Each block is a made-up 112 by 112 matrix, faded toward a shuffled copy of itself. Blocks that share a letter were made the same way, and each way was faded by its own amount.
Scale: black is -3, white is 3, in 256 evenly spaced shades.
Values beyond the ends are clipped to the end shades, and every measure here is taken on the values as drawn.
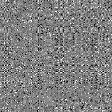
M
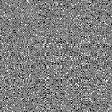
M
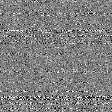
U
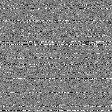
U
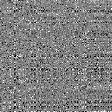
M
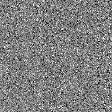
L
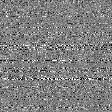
U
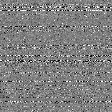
U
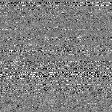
U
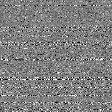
U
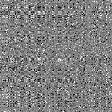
M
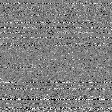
U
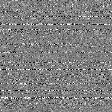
U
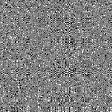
M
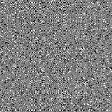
M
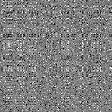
M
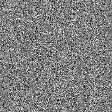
L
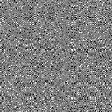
M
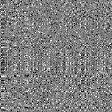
M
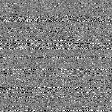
U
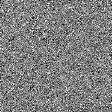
L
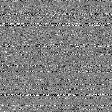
U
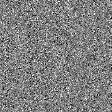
L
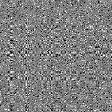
M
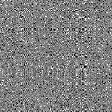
M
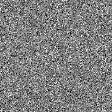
L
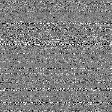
U
